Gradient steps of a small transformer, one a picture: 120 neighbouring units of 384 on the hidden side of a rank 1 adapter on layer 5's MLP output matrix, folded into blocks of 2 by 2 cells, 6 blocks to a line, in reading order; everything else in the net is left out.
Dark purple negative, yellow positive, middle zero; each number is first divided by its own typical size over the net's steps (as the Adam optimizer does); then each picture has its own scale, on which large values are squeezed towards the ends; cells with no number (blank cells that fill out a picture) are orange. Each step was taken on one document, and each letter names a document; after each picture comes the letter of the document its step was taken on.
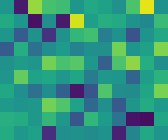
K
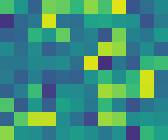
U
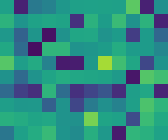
K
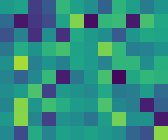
U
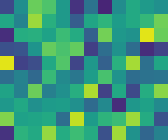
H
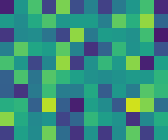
H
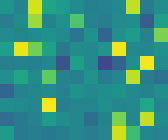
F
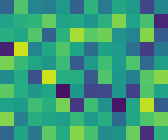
H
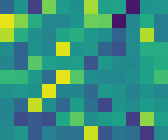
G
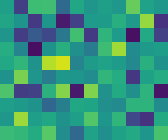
K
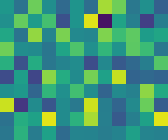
U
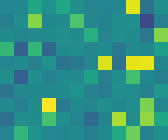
F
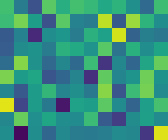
U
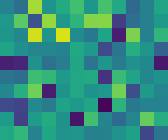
U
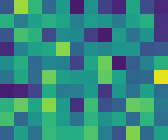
H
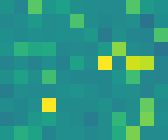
F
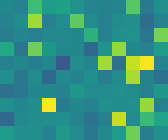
F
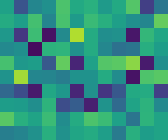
K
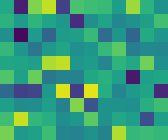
K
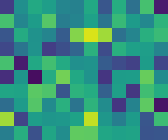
H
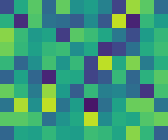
U
